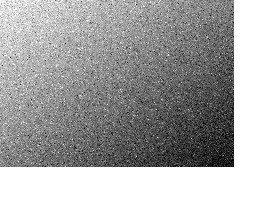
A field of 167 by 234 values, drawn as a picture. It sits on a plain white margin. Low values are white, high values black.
Grain: fine. Ninth with the lowest average: top left. Odd rows or columns: none. Average level on the scale: 50%. Ninth with the highest average: bottom right. Slope: up to the bottom right.
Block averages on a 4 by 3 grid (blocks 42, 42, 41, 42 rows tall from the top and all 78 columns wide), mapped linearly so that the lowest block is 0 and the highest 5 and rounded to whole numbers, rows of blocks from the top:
012 / 123 / 234 / 345
